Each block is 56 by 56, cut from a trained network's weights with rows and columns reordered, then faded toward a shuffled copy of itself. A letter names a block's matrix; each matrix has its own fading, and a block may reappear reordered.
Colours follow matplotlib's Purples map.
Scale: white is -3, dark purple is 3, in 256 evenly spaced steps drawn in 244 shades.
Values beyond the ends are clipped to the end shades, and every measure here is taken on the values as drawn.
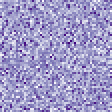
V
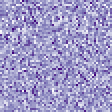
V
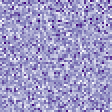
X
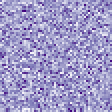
V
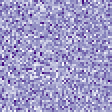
V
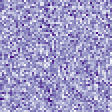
X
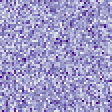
X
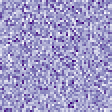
V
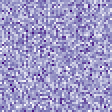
X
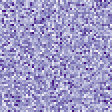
V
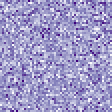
X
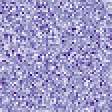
X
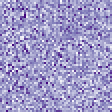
V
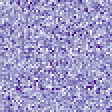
X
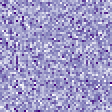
X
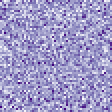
V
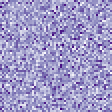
V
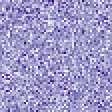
V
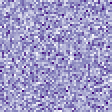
X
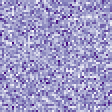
X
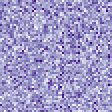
V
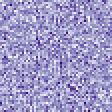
X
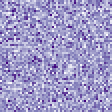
V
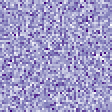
X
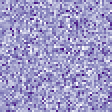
X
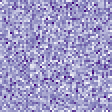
X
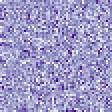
V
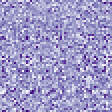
V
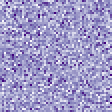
X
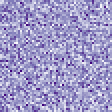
X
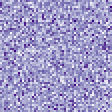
V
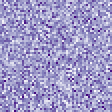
X
